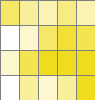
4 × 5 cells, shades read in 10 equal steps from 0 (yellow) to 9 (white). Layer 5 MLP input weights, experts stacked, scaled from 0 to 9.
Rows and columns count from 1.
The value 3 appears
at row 1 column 1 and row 2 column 3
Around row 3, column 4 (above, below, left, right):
1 5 0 0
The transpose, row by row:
3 9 7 9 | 5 7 2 5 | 6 3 0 7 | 4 1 0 5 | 6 2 0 0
